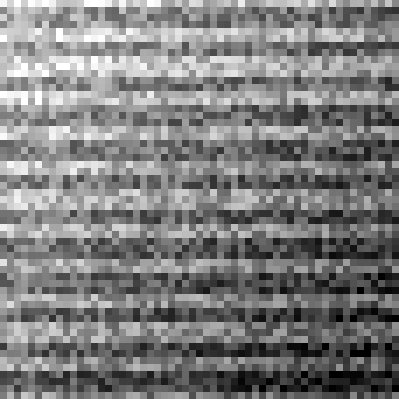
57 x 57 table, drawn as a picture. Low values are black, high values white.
Ninth with the lowest average: bottom right. Stripes: horizontal, repeating 12 times. Ninth with the highest average: top left. Average level on the scale: 50%. Slope: up to the top left.
